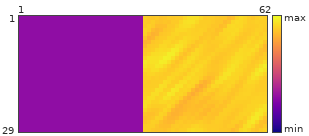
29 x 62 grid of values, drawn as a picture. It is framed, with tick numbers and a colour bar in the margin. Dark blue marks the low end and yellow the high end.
The table splits into one row of 2 panels. Panel 1,1: low, flat. Panel 1,2: very high, slanting up to the right, faint in contrast.
